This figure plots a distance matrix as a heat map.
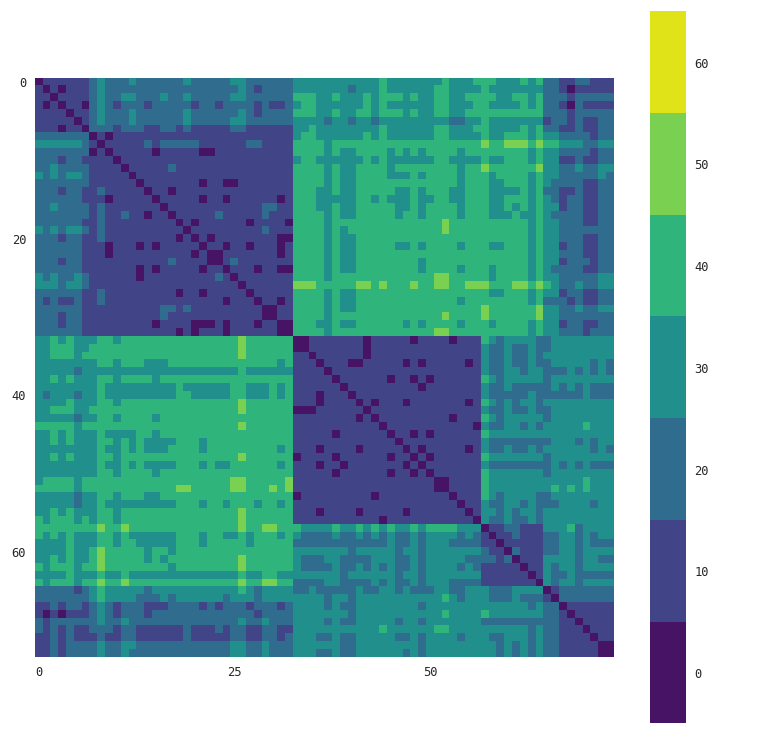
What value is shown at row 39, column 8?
40
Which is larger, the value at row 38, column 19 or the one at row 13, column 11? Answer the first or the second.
the first
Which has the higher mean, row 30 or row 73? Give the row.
30
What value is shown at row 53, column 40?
10
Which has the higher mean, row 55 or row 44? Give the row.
44
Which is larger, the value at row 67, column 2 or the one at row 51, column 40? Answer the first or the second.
the first
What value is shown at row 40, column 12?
30
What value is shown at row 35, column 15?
40
